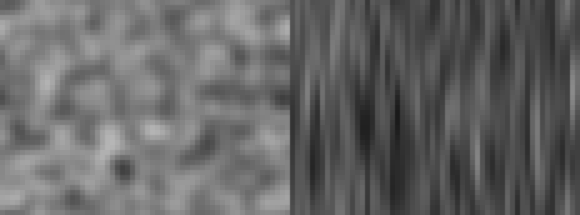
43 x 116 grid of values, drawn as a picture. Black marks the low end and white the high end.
The table splits into one row of 2 panels. Panel 1,1: middling, blotchy. Panel 1,2: low, streaked downward.
